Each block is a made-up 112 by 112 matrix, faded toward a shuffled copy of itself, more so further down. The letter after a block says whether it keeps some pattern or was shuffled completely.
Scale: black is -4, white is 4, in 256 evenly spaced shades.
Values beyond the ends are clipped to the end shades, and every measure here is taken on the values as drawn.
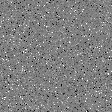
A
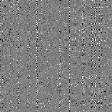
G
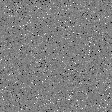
A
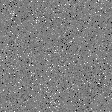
A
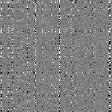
G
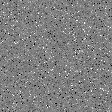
A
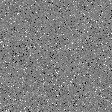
A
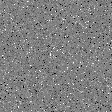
A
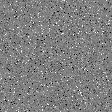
A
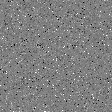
A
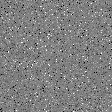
A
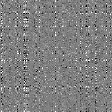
G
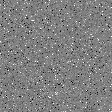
A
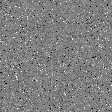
A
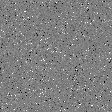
A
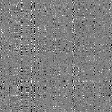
G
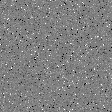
A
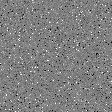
A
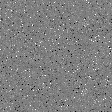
A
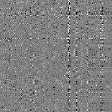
G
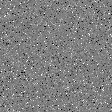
A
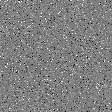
A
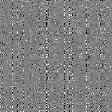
G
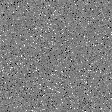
A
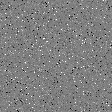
A
